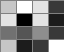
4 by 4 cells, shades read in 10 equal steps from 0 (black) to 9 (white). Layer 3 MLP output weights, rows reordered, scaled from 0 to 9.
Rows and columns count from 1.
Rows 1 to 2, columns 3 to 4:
8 2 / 8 1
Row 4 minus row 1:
0 -8 -6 7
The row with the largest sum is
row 1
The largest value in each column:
8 9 8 9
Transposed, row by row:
7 8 4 7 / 9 0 3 1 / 8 8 5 2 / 2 1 2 9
